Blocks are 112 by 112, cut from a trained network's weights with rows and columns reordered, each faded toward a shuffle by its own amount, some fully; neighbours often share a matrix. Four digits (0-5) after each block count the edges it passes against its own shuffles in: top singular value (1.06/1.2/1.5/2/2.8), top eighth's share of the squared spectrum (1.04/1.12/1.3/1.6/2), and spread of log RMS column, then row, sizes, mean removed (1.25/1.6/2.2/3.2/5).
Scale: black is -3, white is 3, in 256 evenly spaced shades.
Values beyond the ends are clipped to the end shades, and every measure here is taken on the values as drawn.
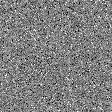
0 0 0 0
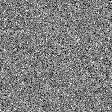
0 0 0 0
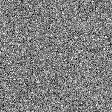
0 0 0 0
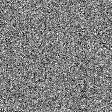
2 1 0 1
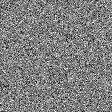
0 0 0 0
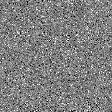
3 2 1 1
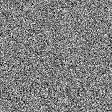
3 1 0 0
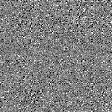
4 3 2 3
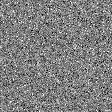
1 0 0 0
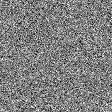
0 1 0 0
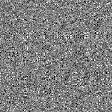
3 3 2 2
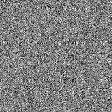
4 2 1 2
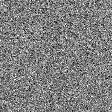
1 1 0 0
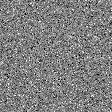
0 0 0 0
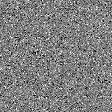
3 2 0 1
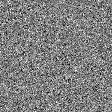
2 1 0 0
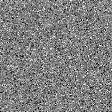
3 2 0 1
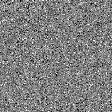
3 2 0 2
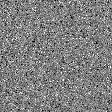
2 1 0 0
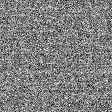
1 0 0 0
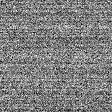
3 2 0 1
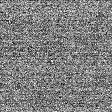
3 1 0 0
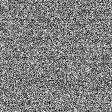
1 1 0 0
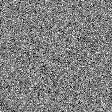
1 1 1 0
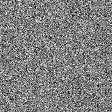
1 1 0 1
